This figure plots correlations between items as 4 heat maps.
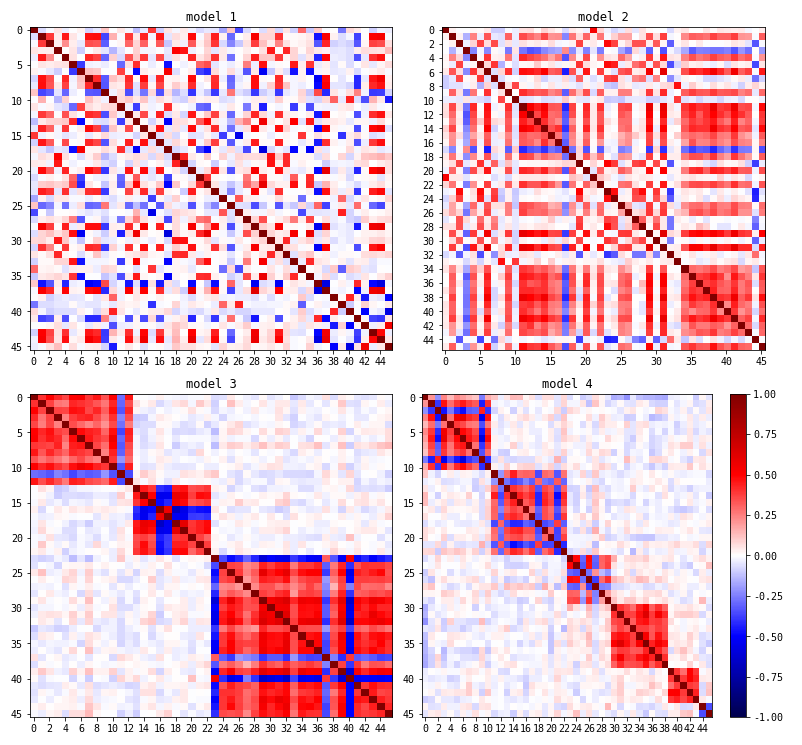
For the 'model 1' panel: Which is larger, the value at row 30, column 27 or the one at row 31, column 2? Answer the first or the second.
the second
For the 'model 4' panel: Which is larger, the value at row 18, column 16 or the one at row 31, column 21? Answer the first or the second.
the second
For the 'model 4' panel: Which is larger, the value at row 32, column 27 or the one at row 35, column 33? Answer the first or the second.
the second
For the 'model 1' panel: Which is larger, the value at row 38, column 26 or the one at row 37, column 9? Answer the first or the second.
the first
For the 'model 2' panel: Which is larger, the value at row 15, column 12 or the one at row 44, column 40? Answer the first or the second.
the first
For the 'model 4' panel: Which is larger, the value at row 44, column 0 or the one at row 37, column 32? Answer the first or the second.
the second
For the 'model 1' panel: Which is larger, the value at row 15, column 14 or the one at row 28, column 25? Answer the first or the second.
the first
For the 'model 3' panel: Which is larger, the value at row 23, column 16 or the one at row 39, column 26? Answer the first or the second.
the second
